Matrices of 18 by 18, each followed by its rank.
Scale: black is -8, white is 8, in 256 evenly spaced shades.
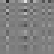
one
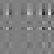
one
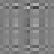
one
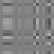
one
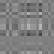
one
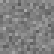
full rank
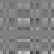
one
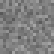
full rank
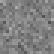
full rank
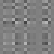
one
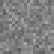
full rank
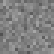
full rank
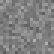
full rank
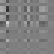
one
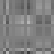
one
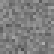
full rank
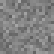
full rank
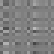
one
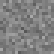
full rank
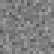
full rank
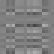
one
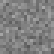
full rank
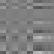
one
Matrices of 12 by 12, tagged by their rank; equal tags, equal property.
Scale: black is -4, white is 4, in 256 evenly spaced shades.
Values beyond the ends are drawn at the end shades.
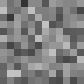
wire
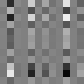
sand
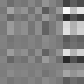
sand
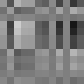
sand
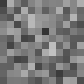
wire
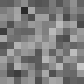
wire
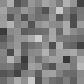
wire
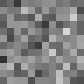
wire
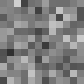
wire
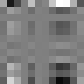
sand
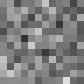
wire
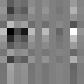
sand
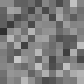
wire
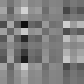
sand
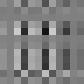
sand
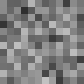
wire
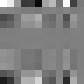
sand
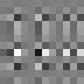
sand
